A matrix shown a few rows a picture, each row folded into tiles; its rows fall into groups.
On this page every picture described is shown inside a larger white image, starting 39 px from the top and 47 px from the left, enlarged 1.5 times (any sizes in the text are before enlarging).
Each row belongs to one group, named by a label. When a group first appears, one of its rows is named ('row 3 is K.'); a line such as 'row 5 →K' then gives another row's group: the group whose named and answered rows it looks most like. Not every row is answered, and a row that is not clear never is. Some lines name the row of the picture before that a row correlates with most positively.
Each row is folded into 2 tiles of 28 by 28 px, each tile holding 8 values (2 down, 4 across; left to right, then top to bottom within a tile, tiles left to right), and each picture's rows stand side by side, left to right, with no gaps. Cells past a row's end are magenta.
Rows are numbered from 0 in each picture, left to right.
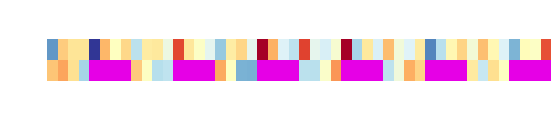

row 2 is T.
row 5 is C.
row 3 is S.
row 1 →T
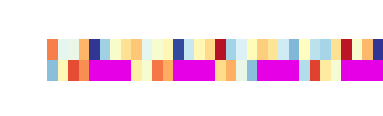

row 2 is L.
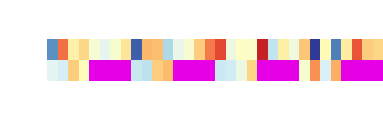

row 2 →S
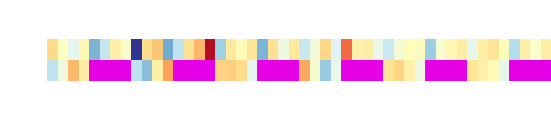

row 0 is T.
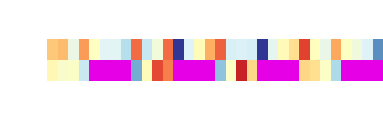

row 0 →L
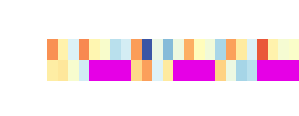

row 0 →L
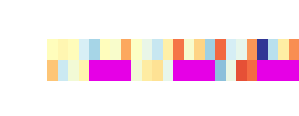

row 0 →C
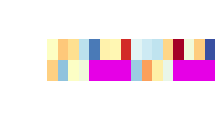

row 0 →C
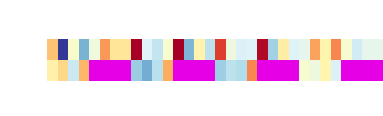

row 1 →S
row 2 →S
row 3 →L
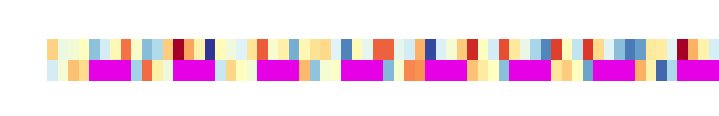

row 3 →C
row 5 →L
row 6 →L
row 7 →T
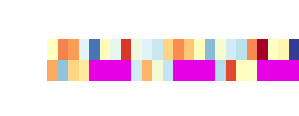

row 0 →C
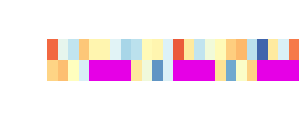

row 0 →L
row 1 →T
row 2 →C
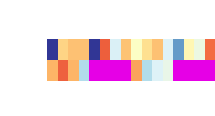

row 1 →C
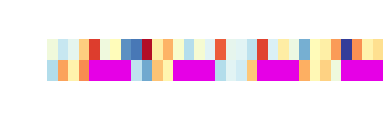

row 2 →S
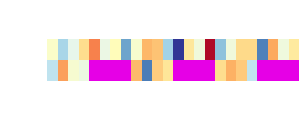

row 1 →C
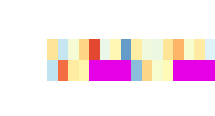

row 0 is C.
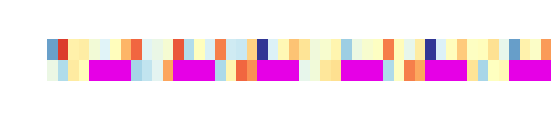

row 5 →C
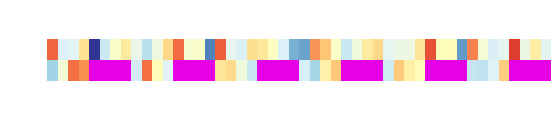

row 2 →L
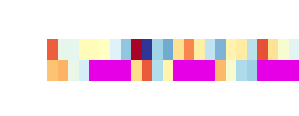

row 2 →T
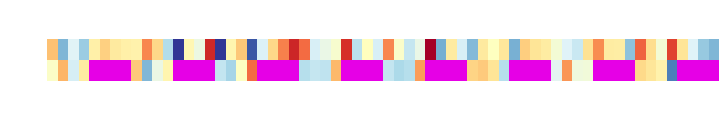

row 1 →C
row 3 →S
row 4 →S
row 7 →L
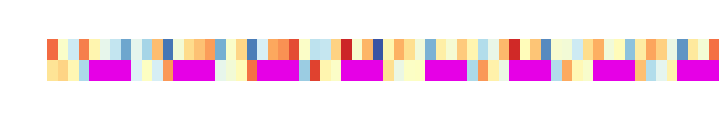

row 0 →L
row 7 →C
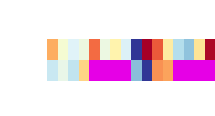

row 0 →S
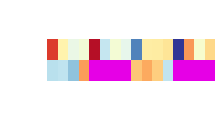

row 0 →S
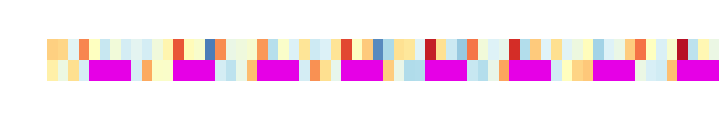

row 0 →L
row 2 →S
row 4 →T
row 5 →S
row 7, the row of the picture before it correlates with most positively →0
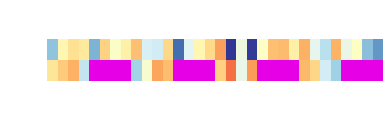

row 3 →L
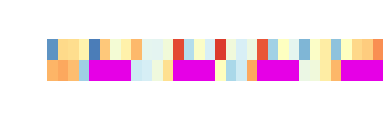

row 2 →S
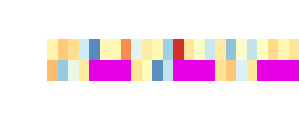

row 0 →C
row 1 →T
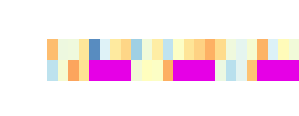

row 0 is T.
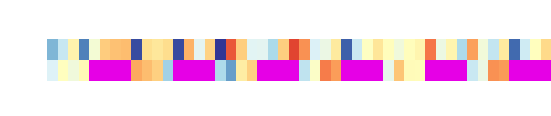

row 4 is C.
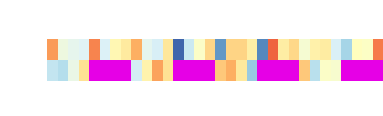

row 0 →S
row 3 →C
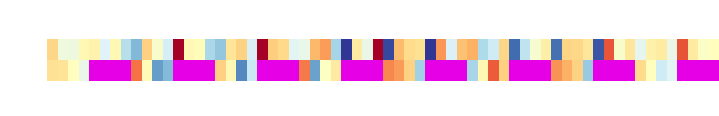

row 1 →T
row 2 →T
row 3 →C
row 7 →T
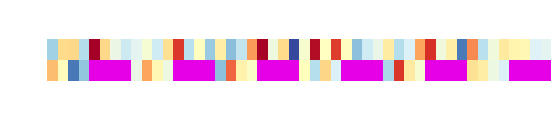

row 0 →T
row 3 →L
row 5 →L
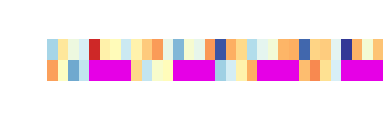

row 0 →T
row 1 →C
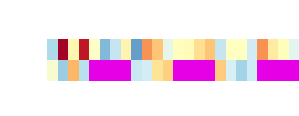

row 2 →T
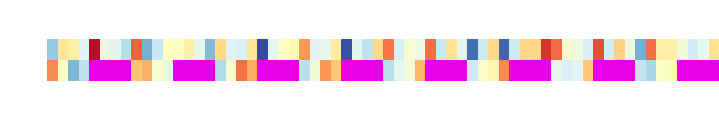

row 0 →T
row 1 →L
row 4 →S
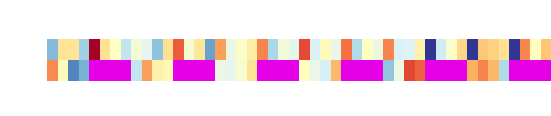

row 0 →T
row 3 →S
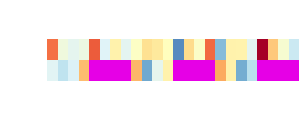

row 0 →S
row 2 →T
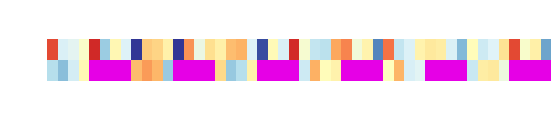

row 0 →S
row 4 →L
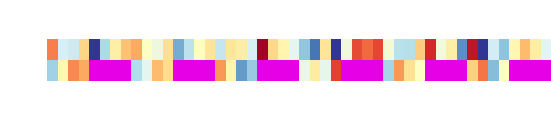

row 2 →T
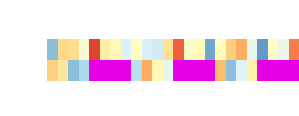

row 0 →T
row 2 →C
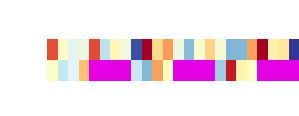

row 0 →S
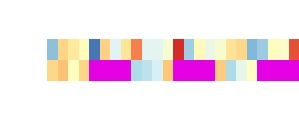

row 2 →C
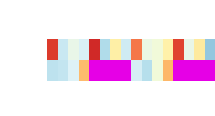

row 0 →S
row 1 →S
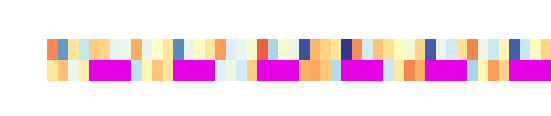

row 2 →S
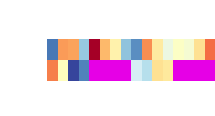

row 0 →T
